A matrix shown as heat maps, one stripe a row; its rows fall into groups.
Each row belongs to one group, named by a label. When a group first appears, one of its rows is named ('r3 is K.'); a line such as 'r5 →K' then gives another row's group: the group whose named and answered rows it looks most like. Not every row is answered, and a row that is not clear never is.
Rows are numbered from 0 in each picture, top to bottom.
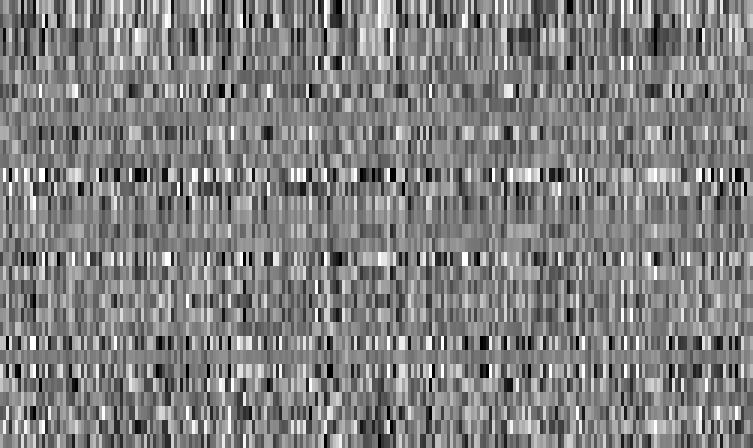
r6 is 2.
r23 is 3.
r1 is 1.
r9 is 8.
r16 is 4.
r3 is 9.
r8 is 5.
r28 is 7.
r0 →1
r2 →9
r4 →1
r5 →3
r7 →8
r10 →8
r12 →4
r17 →5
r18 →1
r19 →4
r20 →1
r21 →3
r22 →1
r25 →8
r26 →5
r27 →8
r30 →4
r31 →7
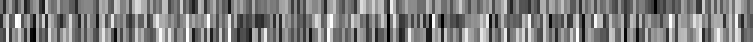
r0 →9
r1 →3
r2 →3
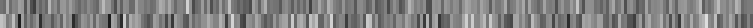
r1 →8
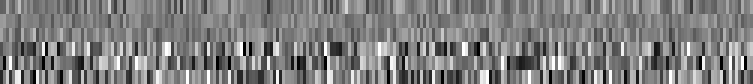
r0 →8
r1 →8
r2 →5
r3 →1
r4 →9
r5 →3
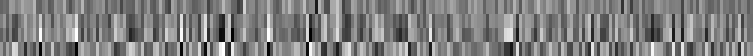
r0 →7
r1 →2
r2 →2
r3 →8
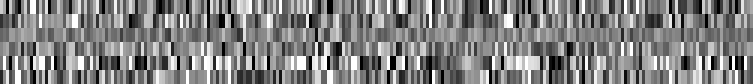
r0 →5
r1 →2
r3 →1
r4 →4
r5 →3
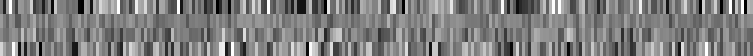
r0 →9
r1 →5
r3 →8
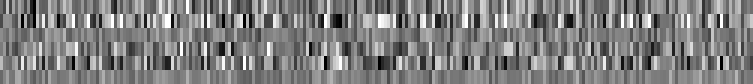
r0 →3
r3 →2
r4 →7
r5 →3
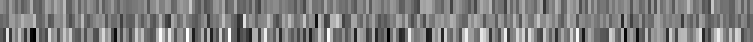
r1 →7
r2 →3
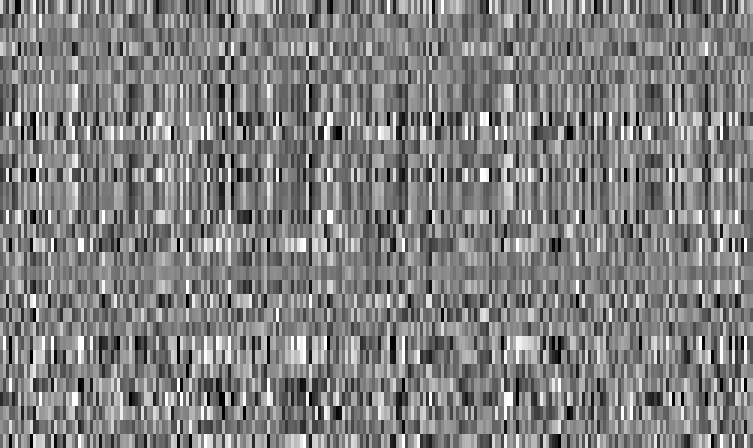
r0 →5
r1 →2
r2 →5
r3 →8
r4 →2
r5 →8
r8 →3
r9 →1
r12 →3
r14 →2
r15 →3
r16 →7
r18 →3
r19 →8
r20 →3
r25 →4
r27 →9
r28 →2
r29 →1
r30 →9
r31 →4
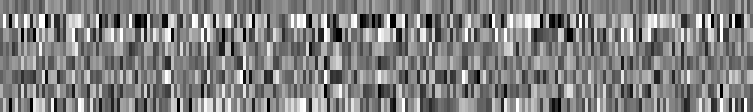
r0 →9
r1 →4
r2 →1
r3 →2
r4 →7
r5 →1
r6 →7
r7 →4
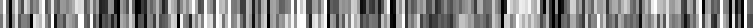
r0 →4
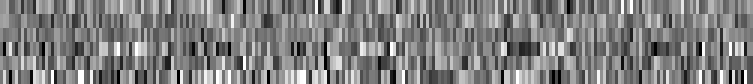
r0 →1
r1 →8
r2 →7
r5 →4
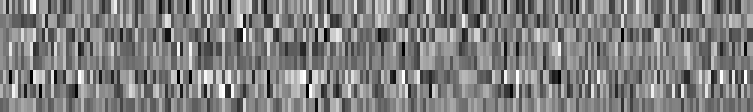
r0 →5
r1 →1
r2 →7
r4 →9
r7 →7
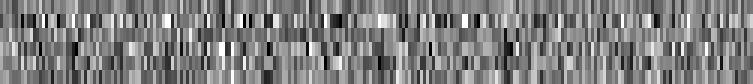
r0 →2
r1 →1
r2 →9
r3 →8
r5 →8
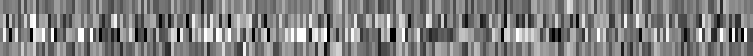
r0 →7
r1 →5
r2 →4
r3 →7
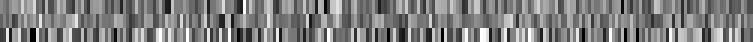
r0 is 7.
